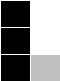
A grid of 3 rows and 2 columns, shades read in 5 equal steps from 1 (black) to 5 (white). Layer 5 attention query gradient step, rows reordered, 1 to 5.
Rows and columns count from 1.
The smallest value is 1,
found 3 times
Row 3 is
1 4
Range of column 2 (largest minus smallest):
1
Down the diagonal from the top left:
1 5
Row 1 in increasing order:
1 5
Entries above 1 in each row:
1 1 1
